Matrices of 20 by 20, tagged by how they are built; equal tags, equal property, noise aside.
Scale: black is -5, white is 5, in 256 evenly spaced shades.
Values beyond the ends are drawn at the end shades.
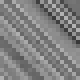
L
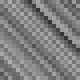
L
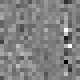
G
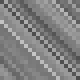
L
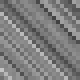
L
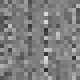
G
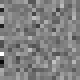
G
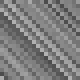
L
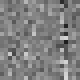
G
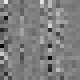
G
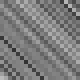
L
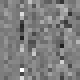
G
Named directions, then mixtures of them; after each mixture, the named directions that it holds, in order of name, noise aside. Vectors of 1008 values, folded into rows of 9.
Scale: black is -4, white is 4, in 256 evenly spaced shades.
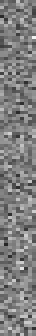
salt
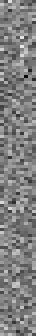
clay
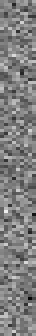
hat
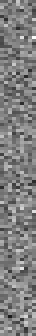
clay, salt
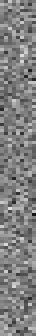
clay, hat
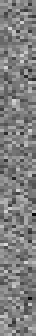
clay, hat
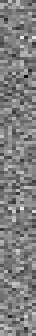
clay, salt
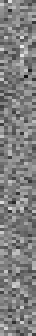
clay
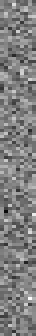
hat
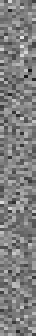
clay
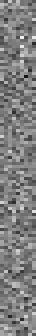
clay, salt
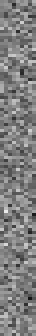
hat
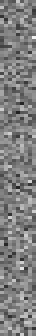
salt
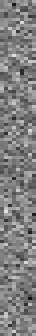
hat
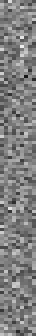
clay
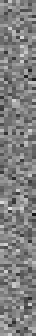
clay, hat
